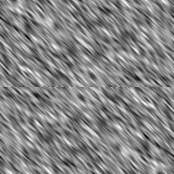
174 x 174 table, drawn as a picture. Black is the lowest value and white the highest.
On average the colour sits 50% of the way up the scale. No overall slope runs across the table. The grain runs diagonally down to the right. No row or column stands out. The values follow a bell shape. It looks the same turned upside down.
